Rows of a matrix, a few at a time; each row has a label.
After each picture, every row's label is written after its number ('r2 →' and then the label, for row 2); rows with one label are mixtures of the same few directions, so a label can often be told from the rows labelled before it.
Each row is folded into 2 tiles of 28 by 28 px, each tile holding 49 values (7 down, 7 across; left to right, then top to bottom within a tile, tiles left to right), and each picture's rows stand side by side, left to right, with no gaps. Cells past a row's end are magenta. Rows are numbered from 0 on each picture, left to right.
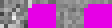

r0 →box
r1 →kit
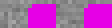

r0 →kit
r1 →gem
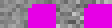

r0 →box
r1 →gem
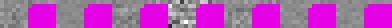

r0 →box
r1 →gem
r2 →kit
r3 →gem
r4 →kit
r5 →gem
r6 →gem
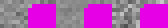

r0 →gem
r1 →kit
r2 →box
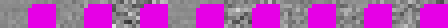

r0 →kit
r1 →box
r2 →gem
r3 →gem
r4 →kit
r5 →kit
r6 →kit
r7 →box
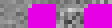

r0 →gem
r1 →kit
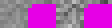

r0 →box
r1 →box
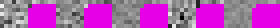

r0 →gem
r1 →gem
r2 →gem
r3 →box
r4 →box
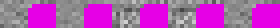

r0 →gem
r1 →gem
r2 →kit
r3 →kit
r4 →gem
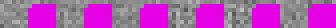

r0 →gem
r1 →kit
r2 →kit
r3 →kit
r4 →kit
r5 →box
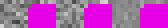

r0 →gem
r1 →box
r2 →box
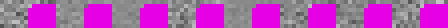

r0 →gem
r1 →gem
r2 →gem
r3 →box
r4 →kit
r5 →gem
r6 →gem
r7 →box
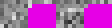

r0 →box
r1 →kit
